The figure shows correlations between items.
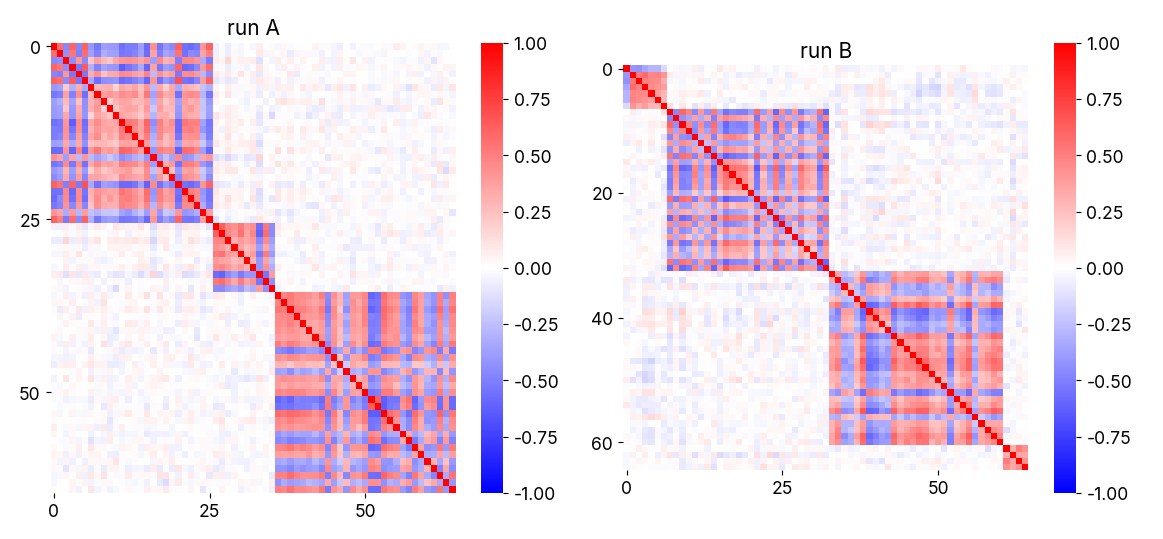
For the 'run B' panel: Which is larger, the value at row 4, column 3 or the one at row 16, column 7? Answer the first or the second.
the first
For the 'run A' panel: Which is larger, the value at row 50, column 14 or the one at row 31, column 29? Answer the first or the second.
the second
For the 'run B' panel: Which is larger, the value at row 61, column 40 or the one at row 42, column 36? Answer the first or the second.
the second
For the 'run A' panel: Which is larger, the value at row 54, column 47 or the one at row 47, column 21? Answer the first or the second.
the second
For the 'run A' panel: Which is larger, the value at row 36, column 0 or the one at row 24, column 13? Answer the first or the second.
the first
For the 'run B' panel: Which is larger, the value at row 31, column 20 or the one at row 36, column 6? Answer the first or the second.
the second
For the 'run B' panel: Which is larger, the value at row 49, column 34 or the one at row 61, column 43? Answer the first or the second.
the first
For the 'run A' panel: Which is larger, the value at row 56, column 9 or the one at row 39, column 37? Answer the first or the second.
the second
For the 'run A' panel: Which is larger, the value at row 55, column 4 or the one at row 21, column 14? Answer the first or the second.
the second
